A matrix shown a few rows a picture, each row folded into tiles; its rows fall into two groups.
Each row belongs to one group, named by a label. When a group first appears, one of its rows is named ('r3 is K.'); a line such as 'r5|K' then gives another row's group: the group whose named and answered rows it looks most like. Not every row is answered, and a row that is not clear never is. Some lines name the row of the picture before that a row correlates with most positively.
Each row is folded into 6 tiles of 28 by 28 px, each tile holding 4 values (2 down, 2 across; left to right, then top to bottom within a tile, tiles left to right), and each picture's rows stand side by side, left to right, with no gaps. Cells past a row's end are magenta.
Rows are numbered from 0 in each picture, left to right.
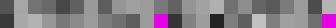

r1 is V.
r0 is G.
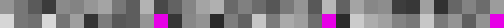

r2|G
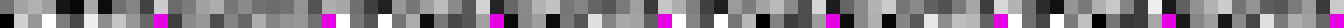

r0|G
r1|V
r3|V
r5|V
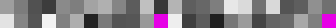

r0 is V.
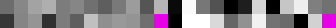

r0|V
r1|G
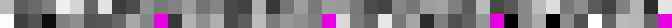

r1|G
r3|V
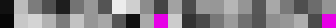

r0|G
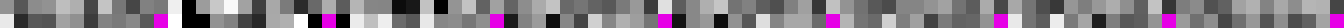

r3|V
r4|V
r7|G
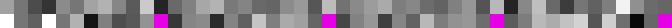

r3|G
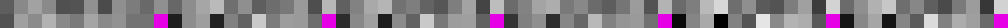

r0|G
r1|V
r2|V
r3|V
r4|V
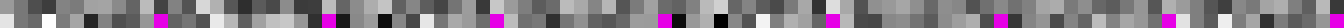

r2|V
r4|V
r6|V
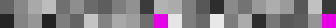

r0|V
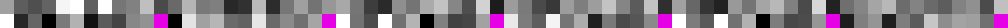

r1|G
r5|V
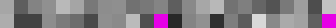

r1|V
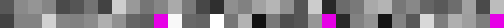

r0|G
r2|V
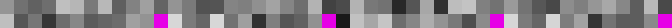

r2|G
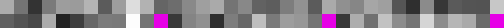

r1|V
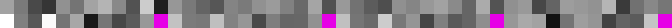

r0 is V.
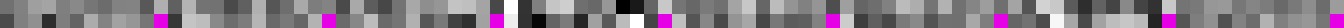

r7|V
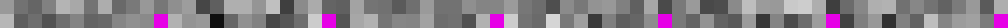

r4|G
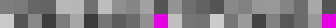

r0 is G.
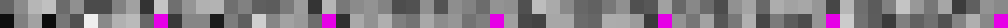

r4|G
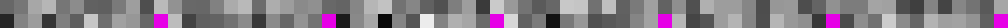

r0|V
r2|V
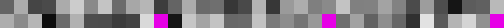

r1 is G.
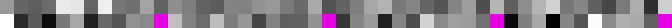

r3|V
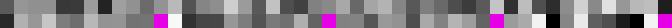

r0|G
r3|G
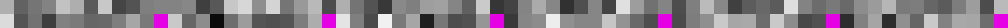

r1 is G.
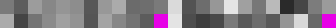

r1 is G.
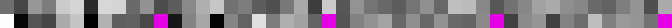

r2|G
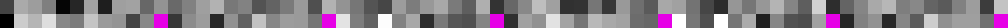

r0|G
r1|V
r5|V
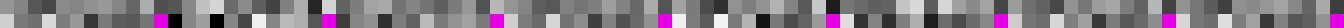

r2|V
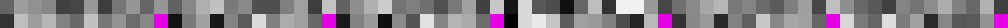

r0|G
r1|V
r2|V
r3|G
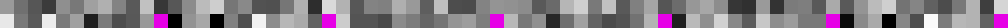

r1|V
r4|G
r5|V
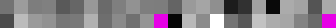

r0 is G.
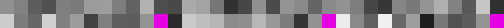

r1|G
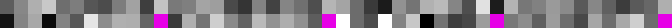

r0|V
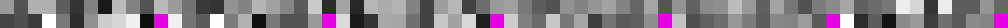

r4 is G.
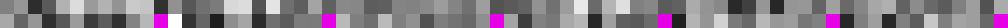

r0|G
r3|G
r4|G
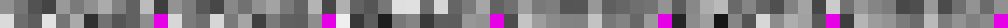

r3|G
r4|V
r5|G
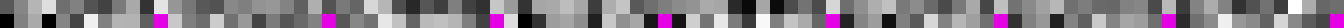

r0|V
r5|V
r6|V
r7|G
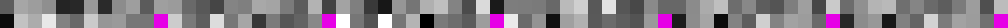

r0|G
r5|V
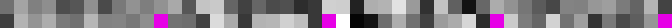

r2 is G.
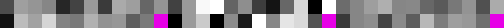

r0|G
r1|V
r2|V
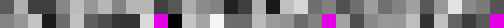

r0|G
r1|G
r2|G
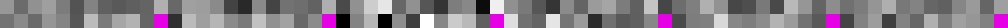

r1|G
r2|V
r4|G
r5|V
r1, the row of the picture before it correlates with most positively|1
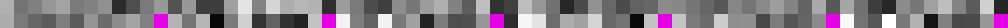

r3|G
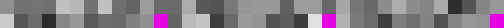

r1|G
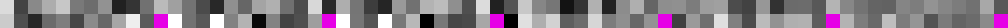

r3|G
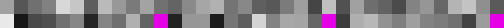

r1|V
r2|G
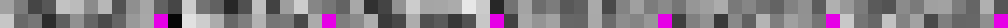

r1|G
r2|G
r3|G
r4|V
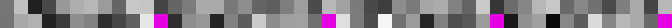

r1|V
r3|V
